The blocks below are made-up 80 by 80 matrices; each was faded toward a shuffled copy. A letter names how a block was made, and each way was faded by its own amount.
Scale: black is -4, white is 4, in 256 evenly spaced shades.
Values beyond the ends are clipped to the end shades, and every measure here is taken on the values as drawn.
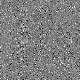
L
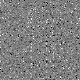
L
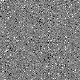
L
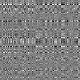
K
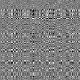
K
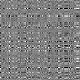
K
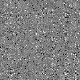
L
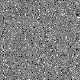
L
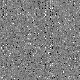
L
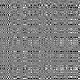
K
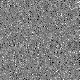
L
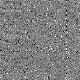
L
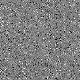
L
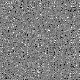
L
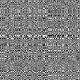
K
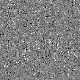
L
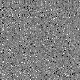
L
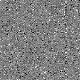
L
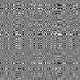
K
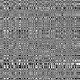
K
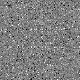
L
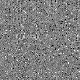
L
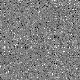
L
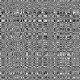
K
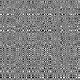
K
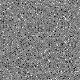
L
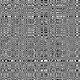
K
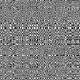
K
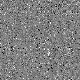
L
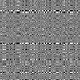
K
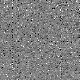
L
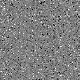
L
